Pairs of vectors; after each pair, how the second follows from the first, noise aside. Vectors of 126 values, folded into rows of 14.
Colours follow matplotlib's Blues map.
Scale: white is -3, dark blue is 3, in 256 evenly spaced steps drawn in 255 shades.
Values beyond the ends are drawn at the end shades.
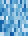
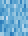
shrunk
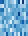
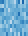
shrunk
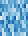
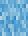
shrunk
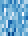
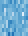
shrunk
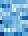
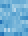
shrunk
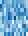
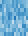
shrunk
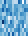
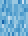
shrunk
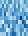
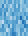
shrunk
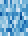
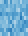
shrunk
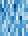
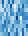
negated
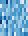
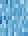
shrunk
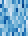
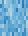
shrunk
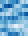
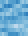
shrunk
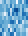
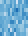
shrunk
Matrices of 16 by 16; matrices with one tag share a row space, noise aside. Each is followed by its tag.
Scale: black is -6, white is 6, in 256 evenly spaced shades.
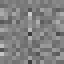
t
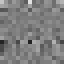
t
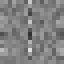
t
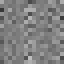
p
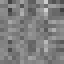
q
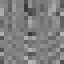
p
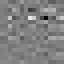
q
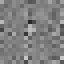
p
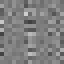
p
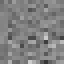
q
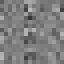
p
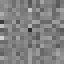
t
